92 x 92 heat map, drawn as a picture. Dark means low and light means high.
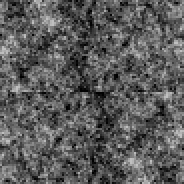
Grain: blotchy. Stripes: none. Histogram: bell-shaped. Symmetry: a half turn. Slope: none.
